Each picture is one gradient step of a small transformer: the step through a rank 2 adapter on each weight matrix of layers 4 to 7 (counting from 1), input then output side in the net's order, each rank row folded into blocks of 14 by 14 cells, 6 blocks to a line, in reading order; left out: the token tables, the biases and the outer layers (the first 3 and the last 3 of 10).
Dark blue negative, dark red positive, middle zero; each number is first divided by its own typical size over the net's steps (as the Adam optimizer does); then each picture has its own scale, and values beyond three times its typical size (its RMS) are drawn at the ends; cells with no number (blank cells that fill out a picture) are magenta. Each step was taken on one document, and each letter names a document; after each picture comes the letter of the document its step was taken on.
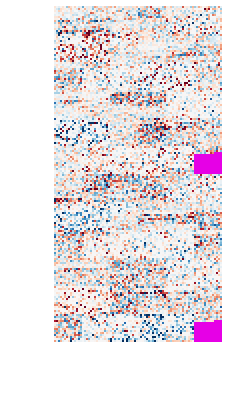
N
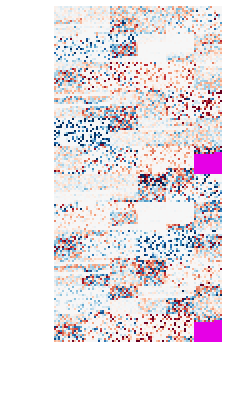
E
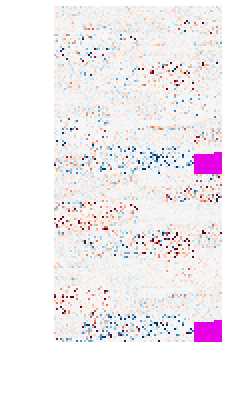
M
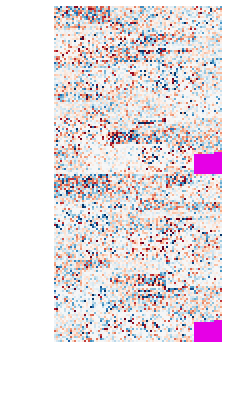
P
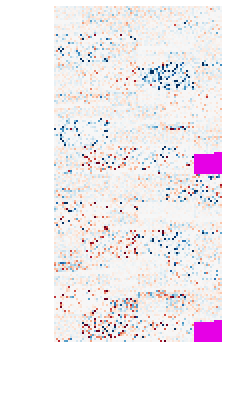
M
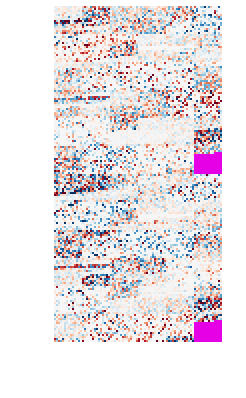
E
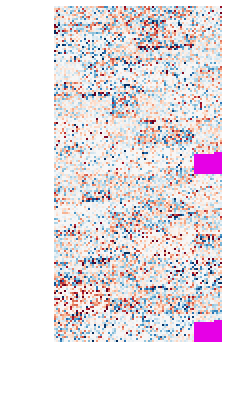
P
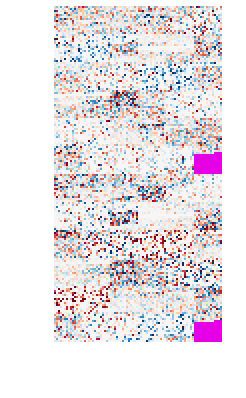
P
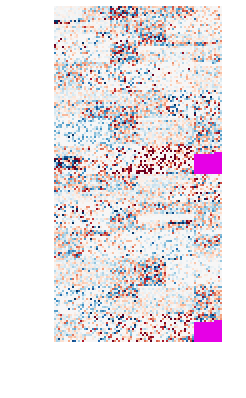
E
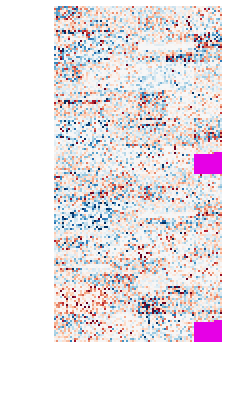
N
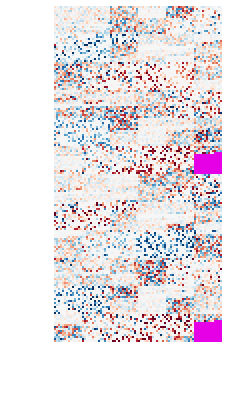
E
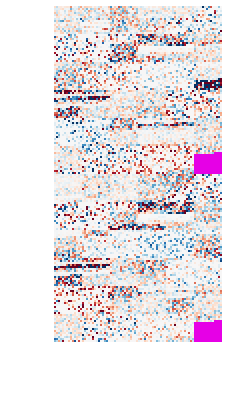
E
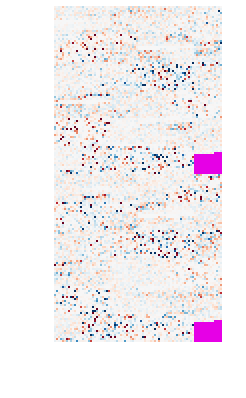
M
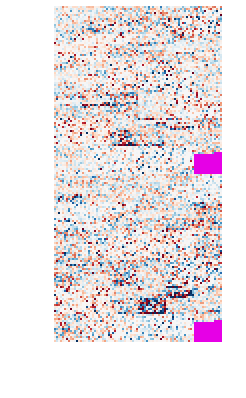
P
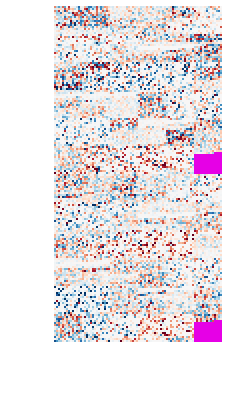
N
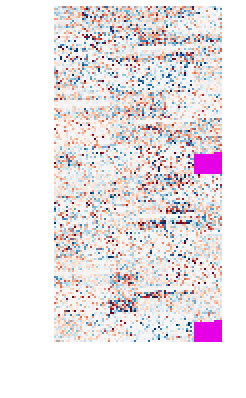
N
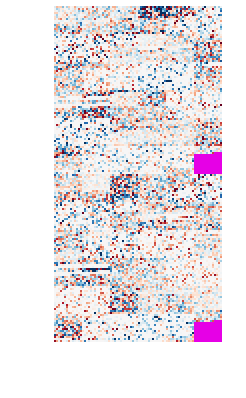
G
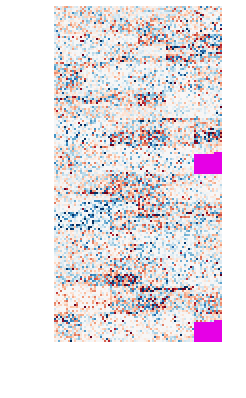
N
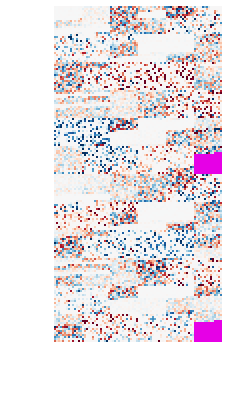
E
